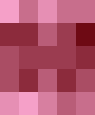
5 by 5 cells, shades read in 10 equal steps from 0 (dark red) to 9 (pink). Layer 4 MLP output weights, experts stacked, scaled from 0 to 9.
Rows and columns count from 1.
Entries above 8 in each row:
1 0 0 0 1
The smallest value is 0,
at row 2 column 5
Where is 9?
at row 1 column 1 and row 5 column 2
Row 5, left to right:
8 9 7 5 6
